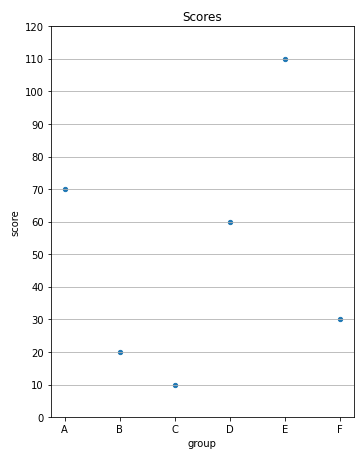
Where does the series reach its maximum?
E
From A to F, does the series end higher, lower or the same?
lower
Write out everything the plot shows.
Title: Scores
x-axis: group, ticks A B C D E F
y-axis: score, ticks 0 10 20 30 40 50 60 70 80 90 100 110 120
Values:
70 20 10 60 110 30
